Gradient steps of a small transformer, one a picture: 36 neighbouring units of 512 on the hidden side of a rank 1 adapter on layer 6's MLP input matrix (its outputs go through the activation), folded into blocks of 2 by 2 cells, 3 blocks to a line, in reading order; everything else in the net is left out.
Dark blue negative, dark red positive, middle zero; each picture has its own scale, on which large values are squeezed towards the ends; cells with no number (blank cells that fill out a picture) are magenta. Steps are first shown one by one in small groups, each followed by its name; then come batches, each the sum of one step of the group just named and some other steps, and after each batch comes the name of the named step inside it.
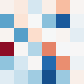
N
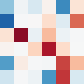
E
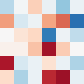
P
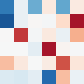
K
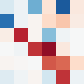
E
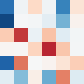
E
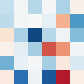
P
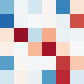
E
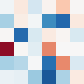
N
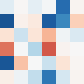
N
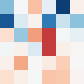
P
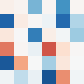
N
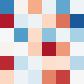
P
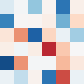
E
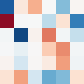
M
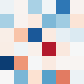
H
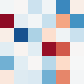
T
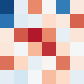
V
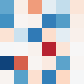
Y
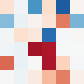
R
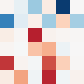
R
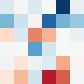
H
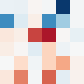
H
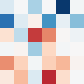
H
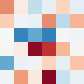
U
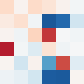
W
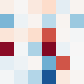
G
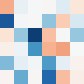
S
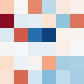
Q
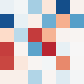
G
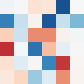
G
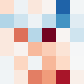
S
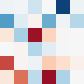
U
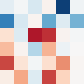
G
